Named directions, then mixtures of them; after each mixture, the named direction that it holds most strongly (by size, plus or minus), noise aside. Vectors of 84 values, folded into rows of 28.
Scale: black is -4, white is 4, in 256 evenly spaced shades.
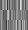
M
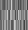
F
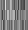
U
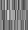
U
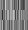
U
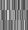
U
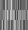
F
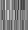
U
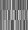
F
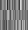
M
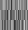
F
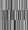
F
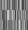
M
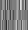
M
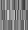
U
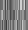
U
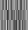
M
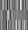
M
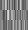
M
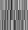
F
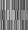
U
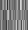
M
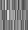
U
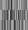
F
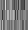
U
